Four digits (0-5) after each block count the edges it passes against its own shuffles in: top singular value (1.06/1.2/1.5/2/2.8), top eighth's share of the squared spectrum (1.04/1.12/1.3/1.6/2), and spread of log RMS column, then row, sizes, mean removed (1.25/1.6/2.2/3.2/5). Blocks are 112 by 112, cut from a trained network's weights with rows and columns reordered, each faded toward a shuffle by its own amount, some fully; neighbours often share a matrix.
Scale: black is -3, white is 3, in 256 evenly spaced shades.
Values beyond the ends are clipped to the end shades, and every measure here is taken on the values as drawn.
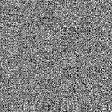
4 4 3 1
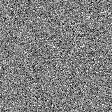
0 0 0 0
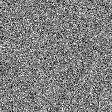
1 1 0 0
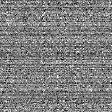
4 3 3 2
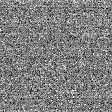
2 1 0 0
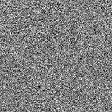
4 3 1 2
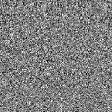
3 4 2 2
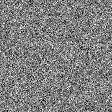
2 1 0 0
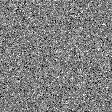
0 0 0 0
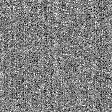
2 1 0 1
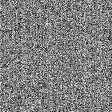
2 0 0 0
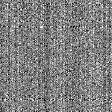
4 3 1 3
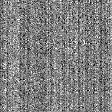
4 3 1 3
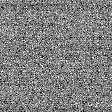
2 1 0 0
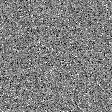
0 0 0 0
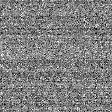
3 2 2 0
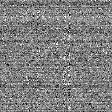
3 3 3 0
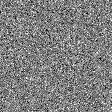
0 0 0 0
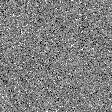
0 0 0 0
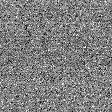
1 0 0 0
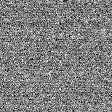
2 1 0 0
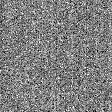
2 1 0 0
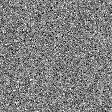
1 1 0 0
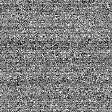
3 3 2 1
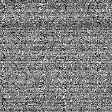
4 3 3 1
